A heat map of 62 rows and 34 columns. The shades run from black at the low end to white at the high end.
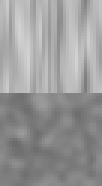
The table splits into 2 rows of 1 panel. Panel 1,1: high, streaked downward. Panel 2,1: middling, blotchy, faint in contrast.
